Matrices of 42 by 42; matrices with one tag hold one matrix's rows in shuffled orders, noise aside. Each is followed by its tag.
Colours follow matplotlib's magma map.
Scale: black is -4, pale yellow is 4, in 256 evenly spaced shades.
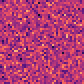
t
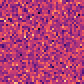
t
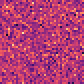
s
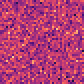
s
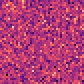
s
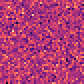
s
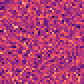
t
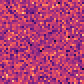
s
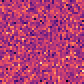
s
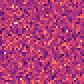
t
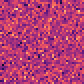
t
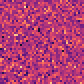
t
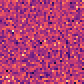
s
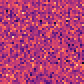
s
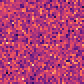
s
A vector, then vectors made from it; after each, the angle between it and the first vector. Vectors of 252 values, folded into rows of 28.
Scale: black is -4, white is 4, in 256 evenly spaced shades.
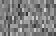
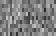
nearly opposite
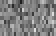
partly aligned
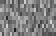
partly aligned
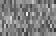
partly opposed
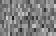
nearly opposite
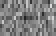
orthogonal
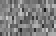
nearly opposite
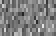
partly aligned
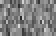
orthogonal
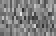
partly opposed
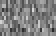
orthogonal
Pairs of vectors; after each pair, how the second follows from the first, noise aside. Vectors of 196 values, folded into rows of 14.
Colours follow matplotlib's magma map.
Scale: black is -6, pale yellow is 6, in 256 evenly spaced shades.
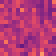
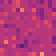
partly zeroed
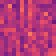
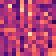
scaled up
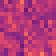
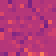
partly zeroed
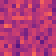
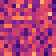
scaled up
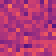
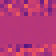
partly zeroed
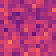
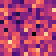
scaled up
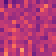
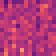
copied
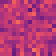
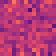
copied
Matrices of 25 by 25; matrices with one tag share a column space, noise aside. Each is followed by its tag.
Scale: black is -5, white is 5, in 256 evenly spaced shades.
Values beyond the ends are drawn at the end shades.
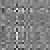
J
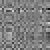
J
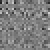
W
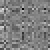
J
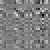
W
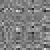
J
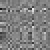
J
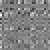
W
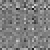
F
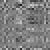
F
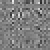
W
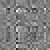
J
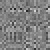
J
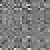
F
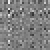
W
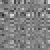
W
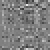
F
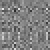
J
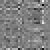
F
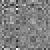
F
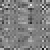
F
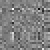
J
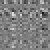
W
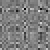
J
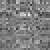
W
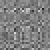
J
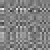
J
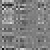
F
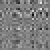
W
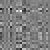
J
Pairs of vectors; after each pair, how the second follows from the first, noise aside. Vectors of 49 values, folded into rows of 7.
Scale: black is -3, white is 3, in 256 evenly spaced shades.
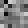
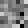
reversed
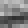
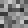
shuffled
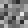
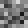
sign-scrambled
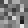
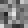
shuffled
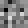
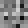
reversed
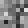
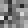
reversed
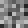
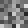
sign-scrambled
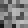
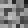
reversed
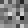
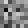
reversed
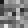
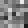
reversed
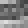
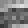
reversed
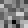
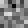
reversed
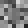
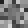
reversed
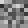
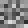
reversed
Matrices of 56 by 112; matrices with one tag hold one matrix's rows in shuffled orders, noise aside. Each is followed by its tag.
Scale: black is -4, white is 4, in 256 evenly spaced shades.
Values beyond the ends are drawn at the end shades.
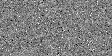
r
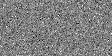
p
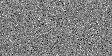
r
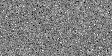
p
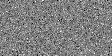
p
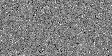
p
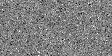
r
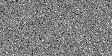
p
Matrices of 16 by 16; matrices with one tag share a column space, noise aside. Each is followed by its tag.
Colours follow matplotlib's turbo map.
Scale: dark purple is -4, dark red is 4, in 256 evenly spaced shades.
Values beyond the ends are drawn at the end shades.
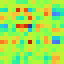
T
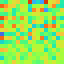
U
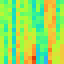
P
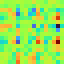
T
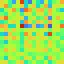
U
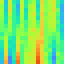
P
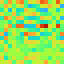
U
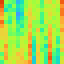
P
